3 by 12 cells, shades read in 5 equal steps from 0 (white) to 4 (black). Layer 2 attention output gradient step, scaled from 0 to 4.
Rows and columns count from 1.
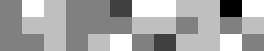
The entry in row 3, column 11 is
0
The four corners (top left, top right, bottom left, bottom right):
2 0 2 2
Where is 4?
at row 1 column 11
